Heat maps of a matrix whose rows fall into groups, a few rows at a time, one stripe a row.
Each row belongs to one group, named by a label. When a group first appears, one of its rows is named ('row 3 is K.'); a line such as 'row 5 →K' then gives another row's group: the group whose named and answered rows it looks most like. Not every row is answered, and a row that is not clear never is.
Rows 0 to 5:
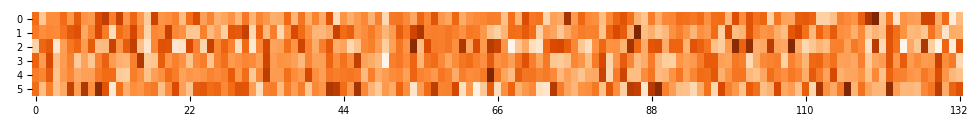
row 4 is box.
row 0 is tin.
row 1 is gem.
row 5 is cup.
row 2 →box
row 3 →box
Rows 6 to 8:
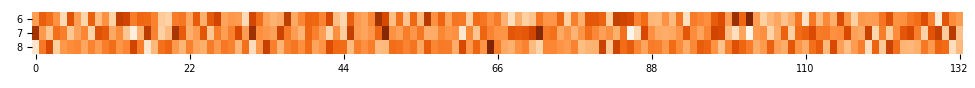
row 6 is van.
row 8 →box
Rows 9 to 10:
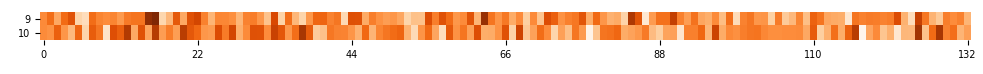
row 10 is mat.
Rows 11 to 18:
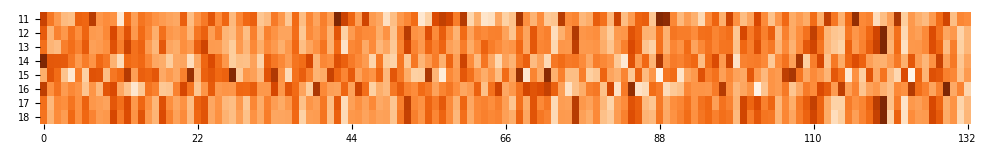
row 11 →cup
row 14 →cup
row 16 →box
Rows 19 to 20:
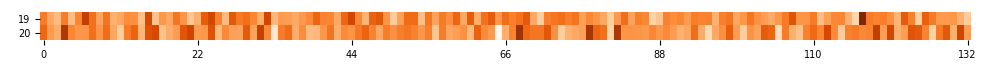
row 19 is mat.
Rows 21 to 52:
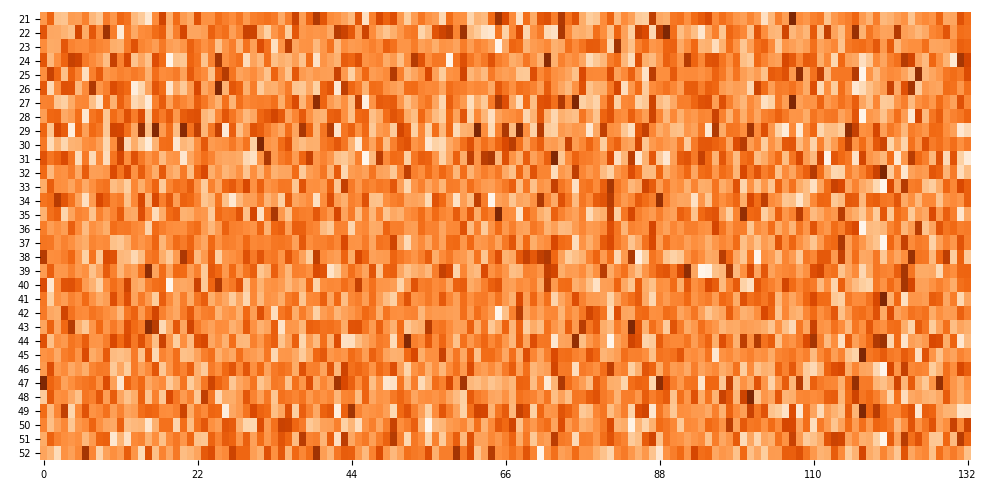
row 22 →cup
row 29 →mat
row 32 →tin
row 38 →box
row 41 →tin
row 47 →cup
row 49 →mat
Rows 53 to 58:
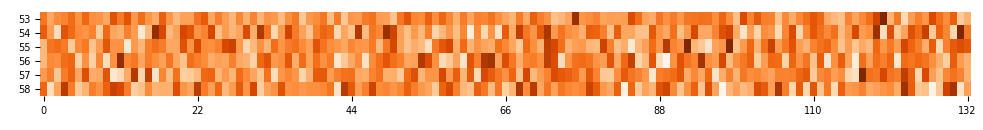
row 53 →tin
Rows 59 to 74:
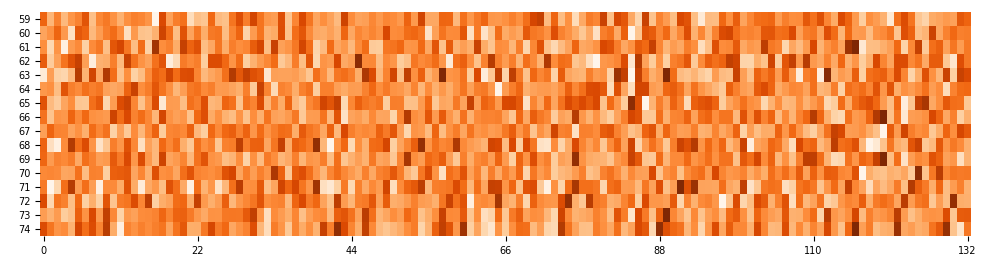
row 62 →van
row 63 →cup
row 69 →tin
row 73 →cup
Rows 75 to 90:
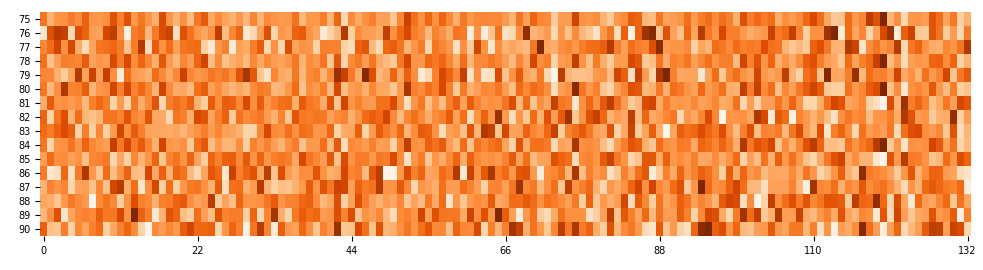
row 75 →tin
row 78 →tin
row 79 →cup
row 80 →tin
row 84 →tin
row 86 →mat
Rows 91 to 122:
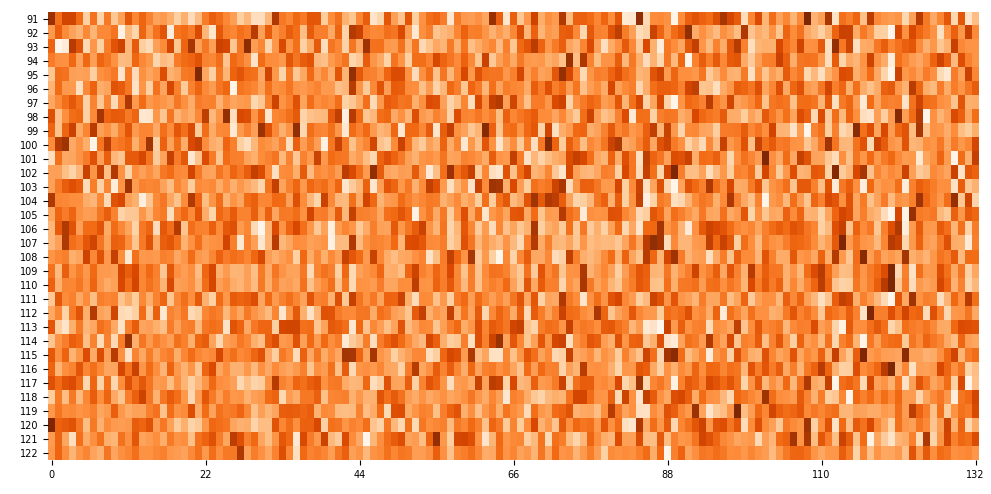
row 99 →mat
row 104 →box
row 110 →tin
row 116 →tin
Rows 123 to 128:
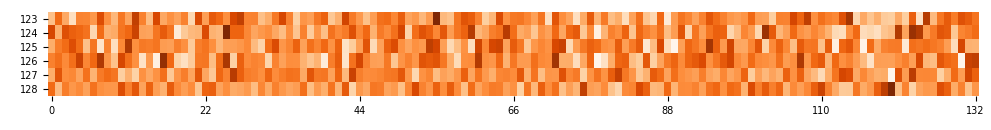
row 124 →van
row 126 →van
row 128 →tin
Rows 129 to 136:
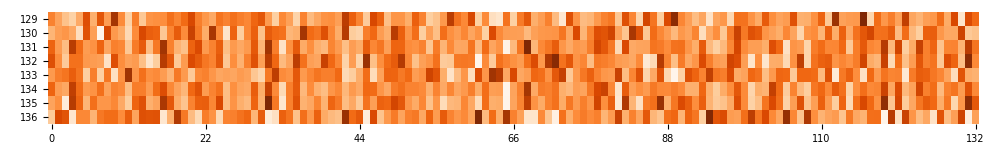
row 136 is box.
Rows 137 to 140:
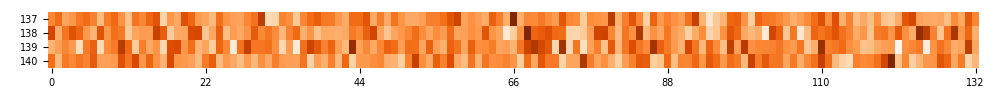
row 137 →gem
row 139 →gem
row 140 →tin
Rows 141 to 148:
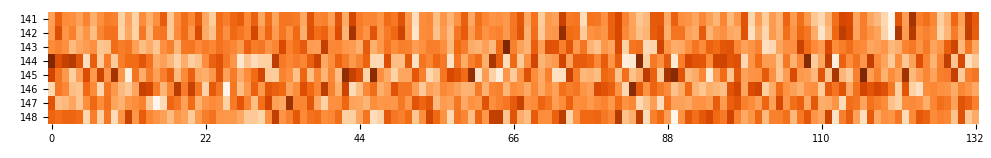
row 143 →box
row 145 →cup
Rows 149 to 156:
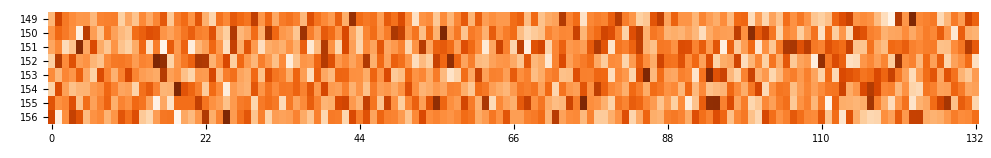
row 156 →van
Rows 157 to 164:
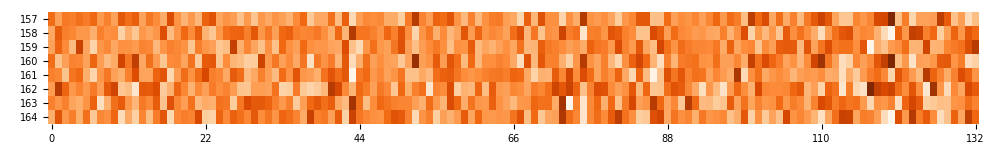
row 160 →tin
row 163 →gem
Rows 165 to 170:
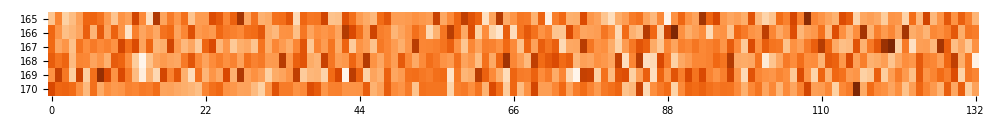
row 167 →tin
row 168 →box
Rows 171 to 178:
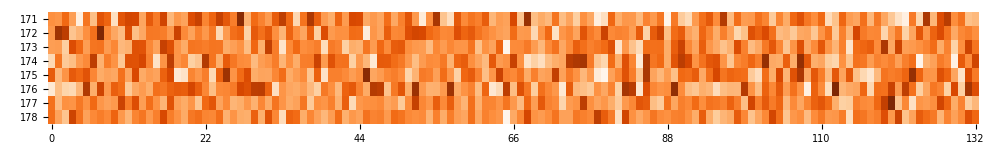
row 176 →cup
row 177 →tin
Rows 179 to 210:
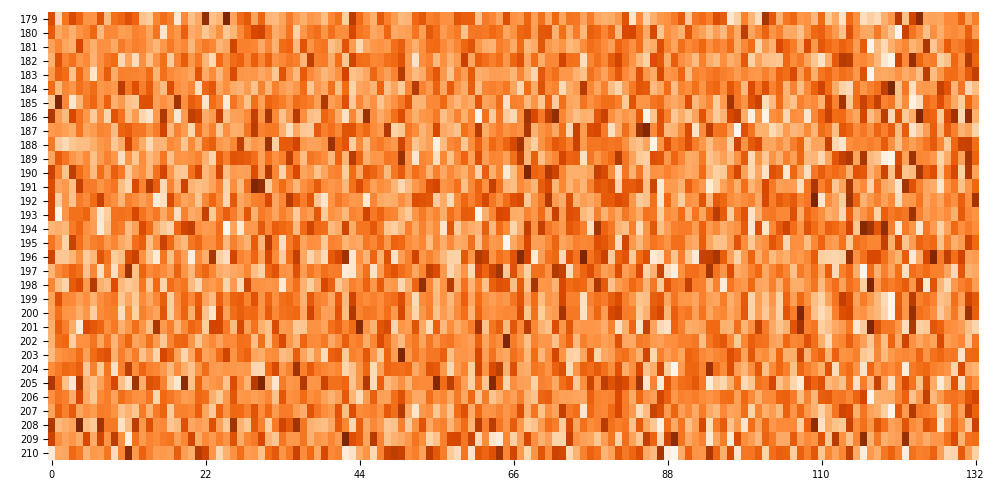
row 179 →van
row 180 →gem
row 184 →tin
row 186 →box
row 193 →van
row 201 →mat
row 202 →box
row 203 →van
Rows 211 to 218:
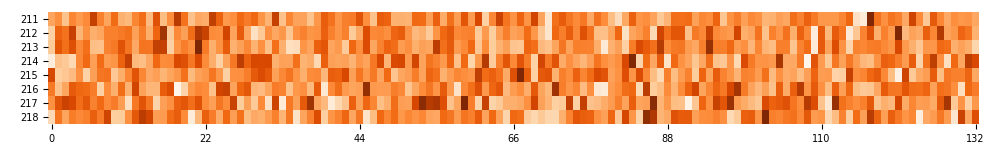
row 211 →mat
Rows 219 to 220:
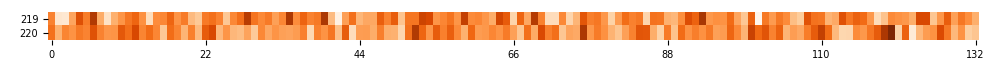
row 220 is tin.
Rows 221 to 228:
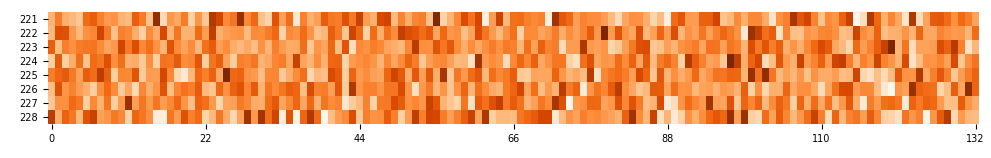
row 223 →tin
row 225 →van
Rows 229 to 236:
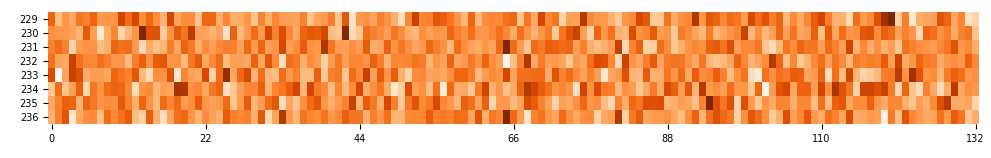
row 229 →tin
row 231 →box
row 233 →van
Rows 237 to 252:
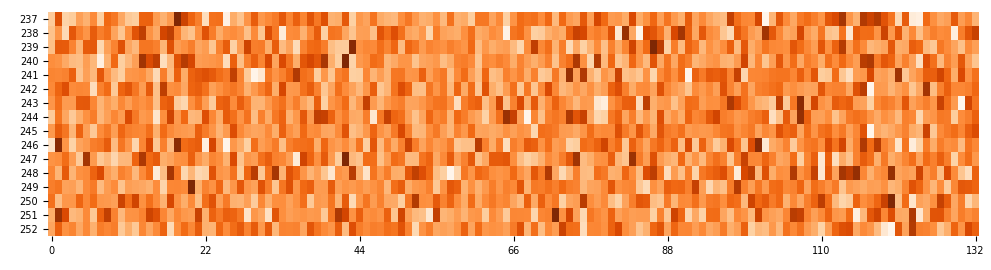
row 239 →gem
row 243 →van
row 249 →gem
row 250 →tin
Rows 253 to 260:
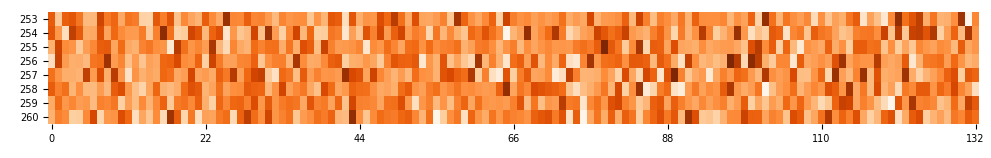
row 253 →van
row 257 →cup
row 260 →gem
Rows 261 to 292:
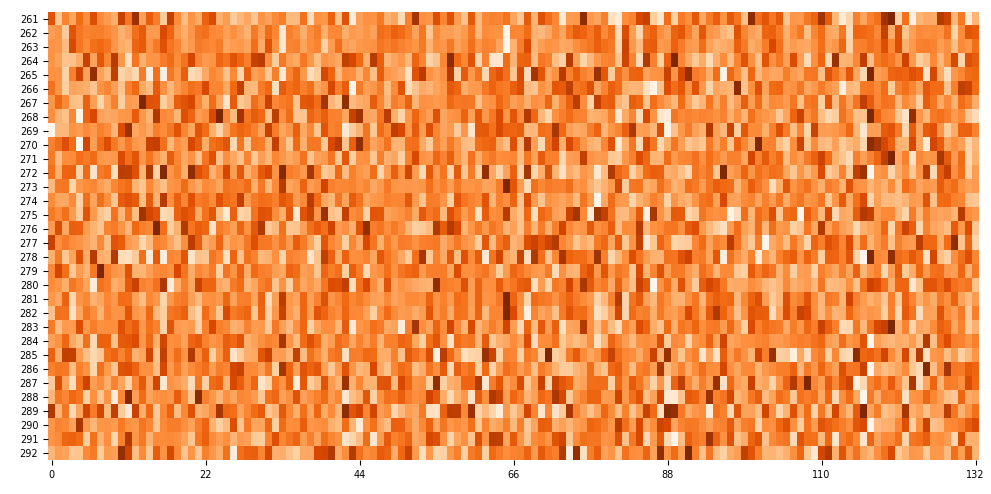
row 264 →cup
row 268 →mat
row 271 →tin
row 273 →box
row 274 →mat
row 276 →gem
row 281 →box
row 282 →box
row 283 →tin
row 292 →gem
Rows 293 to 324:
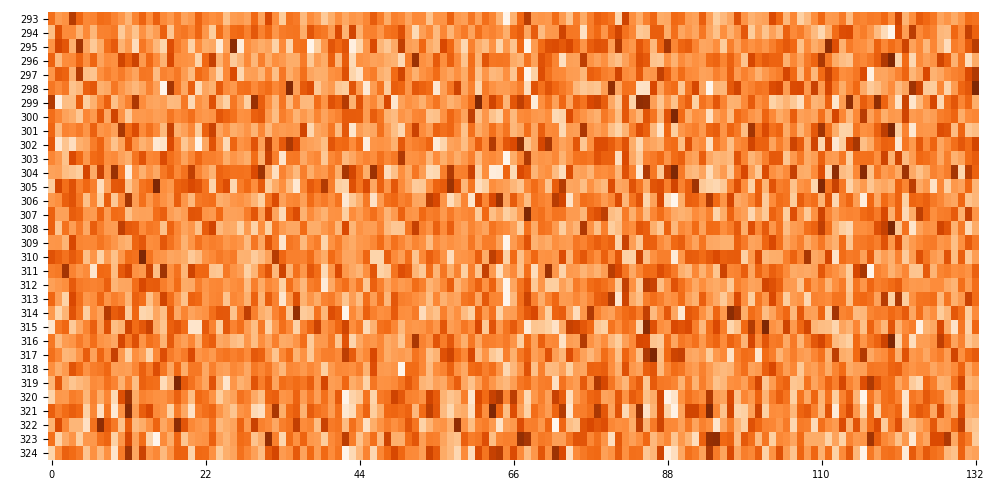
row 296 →tin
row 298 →gem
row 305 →gem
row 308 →tin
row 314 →van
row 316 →tin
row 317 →cup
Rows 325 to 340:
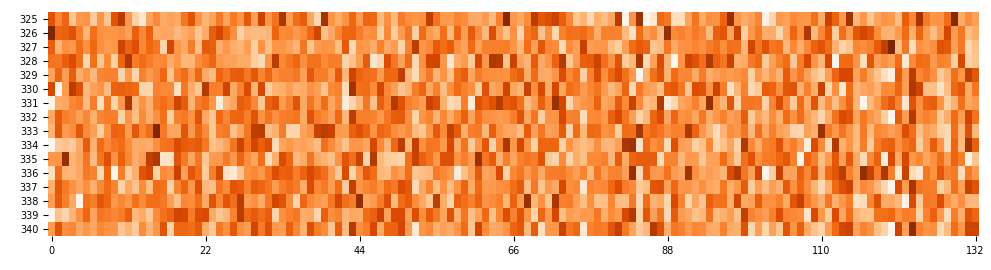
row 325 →box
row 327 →tin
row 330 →van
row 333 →gem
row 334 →cup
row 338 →mat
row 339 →cup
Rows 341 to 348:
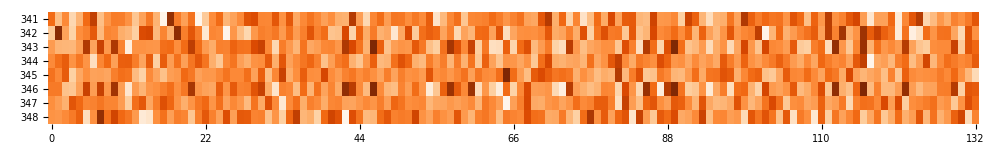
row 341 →gem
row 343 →cup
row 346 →cup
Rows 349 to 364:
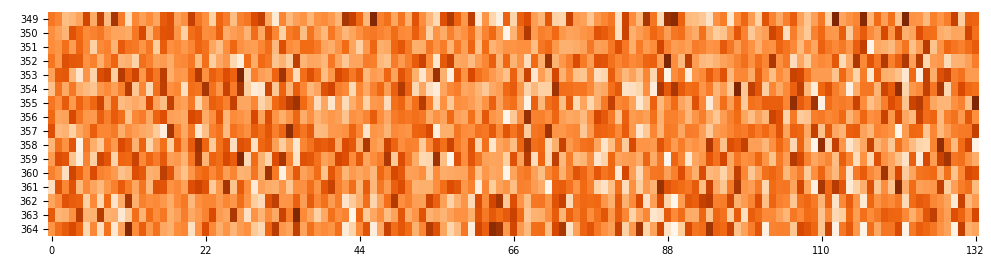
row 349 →cup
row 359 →mat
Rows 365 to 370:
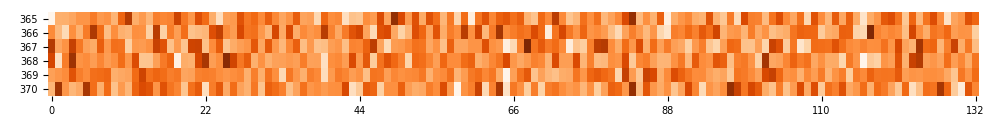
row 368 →van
